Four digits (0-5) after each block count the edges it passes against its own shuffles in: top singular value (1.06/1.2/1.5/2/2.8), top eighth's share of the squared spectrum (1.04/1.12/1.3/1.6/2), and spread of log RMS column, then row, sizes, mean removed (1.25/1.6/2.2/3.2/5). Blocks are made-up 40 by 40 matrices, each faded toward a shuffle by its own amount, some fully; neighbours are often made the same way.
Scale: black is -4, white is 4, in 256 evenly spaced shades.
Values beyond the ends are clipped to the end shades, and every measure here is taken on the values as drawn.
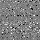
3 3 0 2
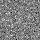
0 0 0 0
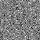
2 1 0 0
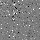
1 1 1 0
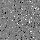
1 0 0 0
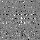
2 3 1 2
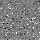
1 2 0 1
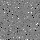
0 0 0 0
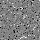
0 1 0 0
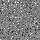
0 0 0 0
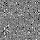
3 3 1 1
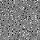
3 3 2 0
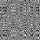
4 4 2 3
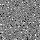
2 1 0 0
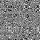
3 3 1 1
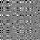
4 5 2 3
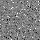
0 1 0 0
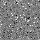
0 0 0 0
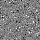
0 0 0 0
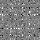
2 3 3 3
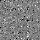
1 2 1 1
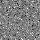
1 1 0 0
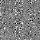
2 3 2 2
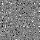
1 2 1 1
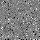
2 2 1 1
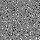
0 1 0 0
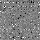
2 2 1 1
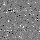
1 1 0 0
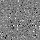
2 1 1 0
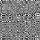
4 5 2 3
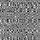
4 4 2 2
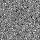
0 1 0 0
